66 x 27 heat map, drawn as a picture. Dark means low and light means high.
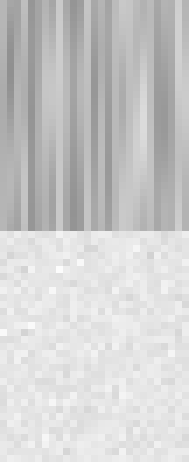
The table splits into 2 rows of 1 panel. Panel 1,1: high, streaked downward. Panel 2,1: very high, fine-grained, faint in contrast.
